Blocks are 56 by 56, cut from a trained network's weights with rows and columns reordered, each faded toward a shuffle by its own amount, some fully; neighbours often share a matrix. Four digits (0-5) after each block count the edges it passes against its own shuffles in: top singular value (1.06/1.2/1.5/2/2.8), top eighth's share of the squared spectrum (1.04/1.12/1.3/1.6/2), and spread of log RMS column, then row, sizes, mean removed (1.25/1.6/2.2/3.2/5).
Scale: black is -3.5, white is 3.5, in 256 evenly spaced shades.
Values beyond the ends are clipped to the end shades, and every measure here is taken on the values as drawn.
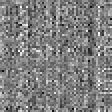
4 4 2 2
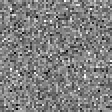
0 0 0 0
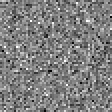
0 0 0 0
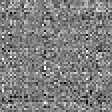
3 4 3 2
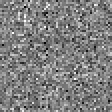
2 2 2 0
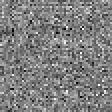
2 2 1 0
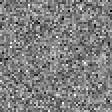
0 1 0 0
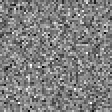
0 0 0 0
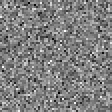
0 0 0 0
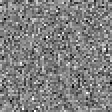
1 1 0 0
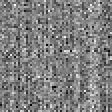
3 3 1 2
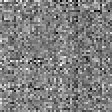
3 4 1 3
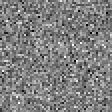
1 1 0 0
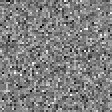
0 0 0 0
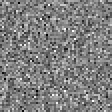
1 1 0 0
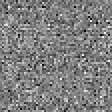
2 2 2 1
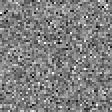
1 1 0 0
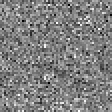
2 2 1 0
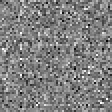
2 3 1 1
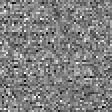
3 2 1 0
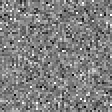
0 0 0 1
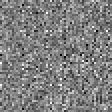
3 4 2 2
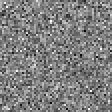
1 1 0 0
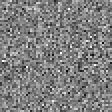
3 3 1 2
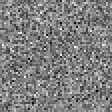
1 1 0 0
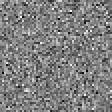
1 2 0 0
